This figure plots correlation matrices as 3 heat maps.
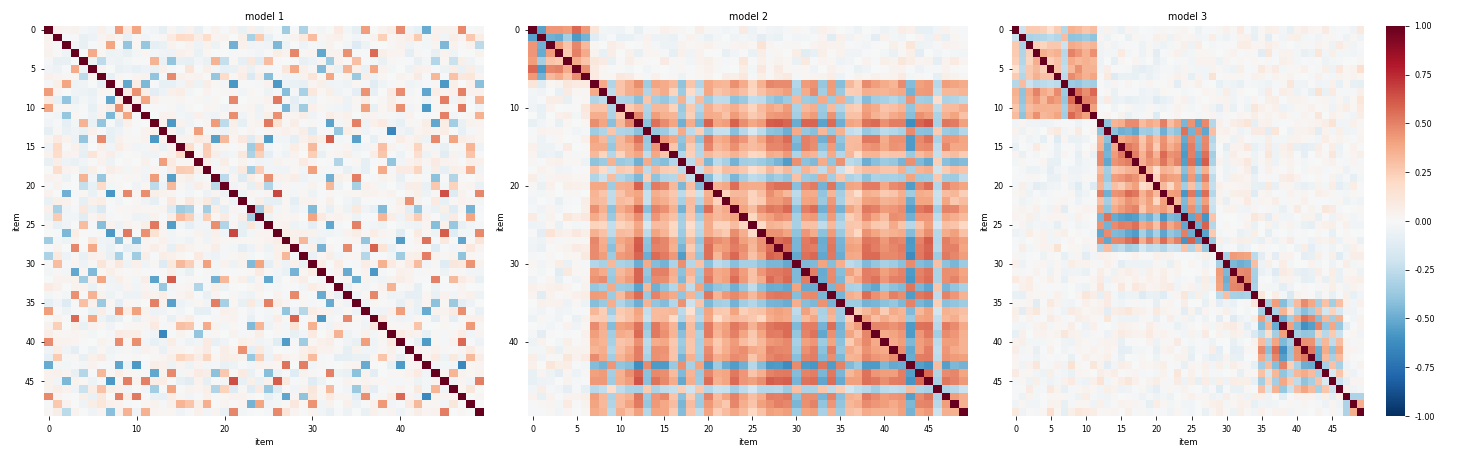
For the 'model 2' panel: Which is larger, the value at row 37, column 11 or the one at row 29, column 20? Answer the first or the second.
the second
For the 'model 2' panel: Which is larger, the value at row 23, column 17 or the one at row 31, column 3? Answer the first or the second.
the second
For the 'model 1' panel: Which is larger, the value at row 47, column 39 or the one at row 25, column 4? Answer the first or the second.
the second
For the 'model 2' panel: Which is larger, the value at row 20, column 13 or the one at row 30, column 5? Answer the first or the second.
the second
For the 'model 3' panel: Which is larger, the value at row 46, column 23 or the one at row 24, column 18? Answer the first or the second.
the first
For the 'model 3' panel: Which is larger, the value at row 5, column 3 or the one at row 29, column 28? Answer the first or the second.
the first
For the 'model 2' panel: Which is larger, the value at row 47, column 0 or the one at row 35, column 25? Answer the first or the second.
the first
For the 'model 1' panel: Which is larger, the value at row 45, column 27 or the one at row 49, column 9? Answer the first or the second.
the second
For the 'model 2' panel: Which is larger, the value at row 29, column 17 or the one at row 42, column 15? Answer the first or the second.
the second
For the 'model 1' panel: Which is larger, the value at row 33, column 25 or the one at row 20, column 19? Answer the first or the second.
the first
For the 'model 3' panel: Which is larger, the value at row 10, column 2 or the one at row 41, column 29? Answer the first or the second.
the first
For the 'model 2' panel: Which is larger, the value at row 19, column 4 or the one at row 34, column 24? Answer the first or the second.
the second
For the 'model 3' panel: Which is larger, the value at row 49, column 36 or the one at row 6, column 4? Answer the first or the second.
the second
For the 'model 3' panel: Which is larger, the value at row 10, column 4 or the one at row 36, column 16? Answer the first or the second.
the first
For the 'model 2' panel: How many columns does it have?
50
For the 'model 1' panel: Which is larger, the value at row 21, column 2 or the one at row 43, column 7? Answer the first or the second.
the second
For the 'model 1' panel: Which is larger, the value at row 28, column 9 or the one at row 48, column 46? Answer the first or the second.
the second
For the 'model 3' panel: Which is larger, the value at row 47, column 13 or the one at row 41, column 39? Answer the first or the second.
the first
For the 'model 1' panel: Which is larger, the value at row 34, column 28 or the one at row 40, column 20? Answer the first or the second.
the first
